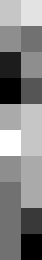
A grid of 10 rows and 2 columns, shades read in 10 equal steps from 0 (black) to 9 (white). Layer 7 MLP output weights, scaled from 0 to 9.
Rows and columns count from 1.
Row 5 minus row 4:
6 4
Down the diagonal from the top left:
7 4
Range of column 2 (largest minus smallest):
8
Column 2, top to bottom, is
8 4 5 3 7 7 6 6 2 0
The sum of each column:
45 48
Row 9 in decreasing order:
4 2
